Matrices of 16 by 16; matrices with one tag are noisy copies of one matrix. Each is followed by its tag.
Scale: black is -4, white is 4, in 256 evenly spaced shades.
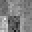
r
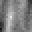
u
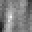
u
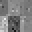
r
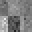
r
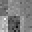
r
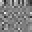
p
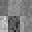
r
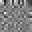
p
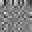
p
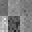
r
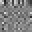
p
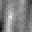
u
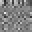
p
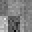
r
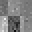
r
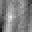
u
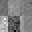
r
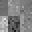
r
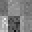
r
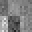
r
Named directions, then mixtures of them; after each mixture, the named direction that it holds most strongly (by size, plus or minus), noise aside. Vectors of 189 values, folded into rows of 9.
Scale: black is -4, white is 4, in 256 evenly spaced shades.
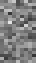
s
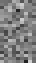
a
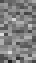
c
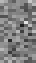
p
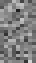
a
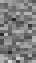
c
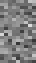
c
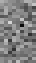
p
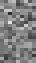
s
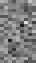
p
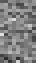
c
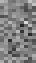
p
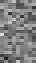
s
